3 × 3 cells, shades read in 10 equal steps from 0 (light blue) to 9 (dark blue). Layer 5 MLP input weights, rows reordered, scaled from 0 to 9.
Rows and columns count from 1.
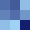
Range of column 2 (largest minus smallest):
6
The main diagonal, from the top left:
5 5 9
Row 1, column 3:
1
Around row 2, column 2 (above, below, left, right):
6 0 4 3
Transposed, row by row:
5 4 1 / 6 5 0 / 1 3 9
